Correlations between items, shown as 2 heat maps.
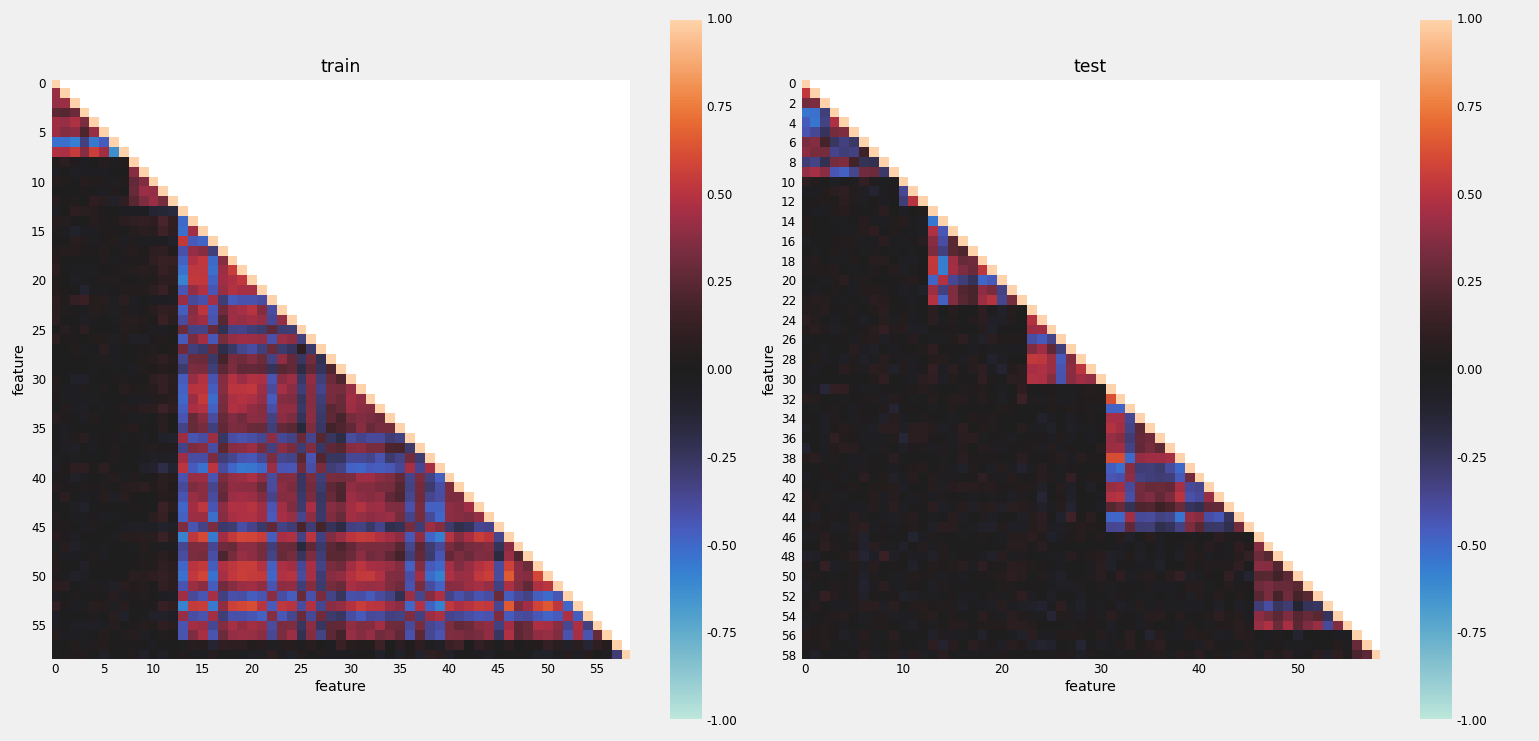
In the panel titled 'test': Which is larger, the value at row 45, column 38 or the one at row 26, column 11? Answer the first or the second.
the second
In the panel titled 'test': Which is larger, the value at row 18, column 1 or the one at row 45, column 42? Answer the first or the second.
the first
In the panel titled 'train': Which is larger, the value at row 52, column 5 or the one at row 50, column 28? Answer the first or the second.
the second
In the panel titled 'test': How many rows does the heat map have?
59
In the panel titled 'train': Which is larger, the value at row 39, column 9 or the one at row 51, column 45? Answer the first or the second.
the first
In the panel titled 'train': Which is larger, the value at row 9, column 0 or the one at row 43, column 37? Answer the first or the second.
the second
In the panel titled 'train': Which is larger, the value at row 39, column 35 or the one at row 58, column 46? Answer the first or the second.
the second
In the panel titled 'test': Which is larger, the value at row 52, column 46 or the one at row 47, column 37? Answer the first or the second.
the first
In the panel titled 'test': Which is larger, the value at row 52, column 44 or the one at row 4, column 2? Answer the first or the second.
the first
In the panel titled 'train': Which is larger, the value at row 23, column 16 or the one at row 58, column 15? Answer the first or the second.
the second
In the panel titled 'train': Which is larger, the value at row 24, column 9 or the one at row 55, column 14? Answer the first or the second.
the second
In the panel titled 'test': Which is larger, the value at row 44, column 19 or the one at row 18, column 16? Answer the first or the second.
the second
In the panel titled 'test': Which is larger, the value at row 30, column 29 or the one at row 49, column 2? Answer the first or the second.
the first
